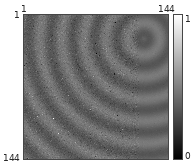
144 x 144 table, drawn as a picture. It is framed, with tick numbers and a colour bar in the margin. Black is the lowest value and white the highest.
Average level on the scale: 40%. Seam: vertical, 80% of the way across, the right part calmer. Mirror symmetry: none. Rings: centred on the top right. Odd rows or columns: none.
